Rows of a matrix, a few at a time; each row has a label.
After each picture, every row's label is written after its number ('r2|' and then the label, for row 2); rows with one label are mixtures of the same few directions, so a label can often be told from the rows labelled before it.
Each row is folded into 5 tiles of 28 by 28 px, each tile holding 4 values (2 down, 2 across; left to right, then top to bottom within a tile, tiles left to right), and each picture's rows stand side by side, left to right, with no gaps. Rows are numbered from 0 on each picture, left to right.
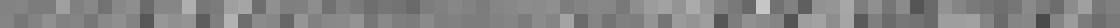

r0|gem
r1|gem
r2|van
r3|van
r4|van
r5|gem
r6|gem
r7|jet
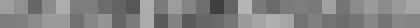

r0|van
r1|gem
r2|van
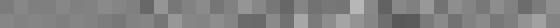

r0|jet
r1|jet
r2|gem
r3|jet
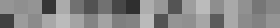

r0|van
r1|van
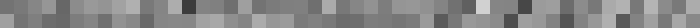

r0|van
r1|van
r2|van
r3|gem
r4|gem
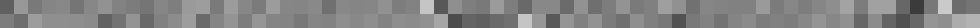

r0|jet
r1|gem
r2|van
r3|jet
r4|jet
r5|gem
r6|gem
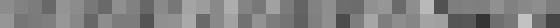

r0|gem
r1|gem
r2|jet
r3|jet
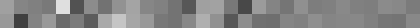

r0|gem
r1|gem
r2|jet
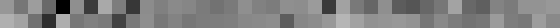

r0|gem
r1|gem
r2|van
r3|van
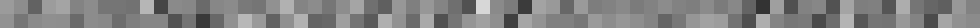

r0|van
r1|jet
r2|jet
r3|gem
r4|jet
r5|gem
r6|gem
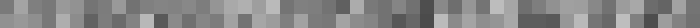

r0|jet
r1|van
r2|gem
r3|gem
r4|jet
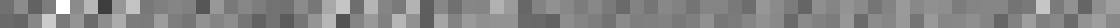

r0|gem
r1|gem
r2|gem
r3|gem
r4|gem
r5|gem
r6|van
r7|gem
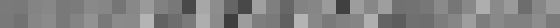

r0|jet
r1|gem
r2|gem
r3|gem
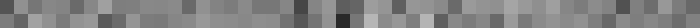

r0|jet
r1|van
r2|jet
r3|van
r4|gem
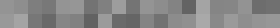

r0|jet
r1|van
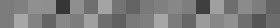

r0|gem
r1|gem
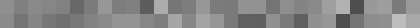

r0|gem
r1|jet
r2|gem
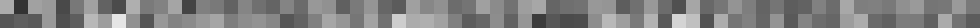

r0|jet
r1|van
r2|jet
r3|jet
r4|jet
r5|van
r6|jet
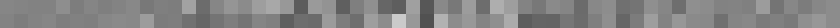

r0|gem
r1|van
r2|jet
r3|gem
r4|jet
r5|gem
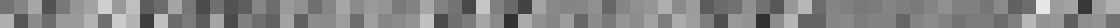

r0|van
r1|van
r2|van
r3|gem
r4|van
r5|jet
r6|jet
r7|gem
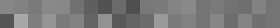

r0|van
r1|van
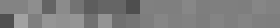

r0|van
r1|van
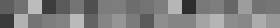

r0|van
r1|van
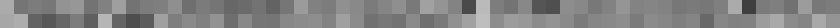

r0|jet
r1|van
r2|jet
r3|van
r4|van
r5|van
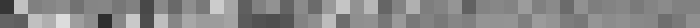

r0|jet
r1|gem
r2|gem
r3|van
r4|jet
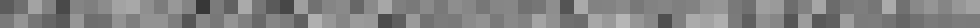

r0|van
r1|gem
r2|jet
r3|jet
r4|jet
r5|jet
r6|van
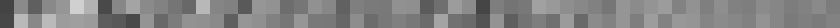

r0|gem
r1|gem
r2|van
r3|van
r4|van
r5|jet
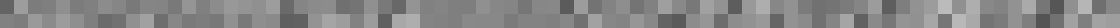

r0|jet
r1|van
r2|jet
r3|gem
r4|jet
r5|van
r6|van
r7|gem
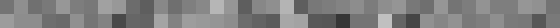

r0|jet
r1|gem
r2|jet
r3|jet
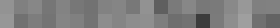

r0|gem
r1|jet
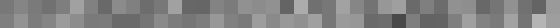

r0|gem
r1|van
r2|jet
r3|jet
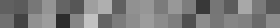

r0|jet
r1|gem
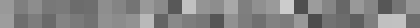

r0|gem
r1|van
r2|jet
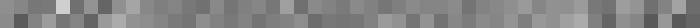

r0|gem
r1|gem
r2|jet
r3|van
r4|jet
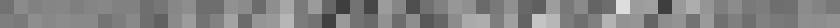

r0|jet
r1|jet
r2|gem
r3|jet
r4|gem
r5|gem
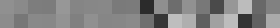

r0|van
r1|jet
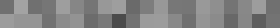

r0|jet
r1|jet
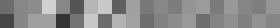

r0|gem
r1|gem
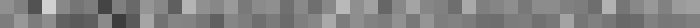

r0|van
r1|van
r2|gem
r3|van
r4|van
